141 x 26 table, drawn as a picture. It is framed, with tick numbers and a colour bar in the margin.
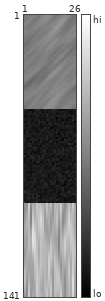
The table splits into 3 rows of 1 panel. Panel 1,1: middling, slanting up to the right, faint in contrast. Panel 2,1: very low, fine-grained, faint in contrast. Panel 3,1: high, streaked downward.
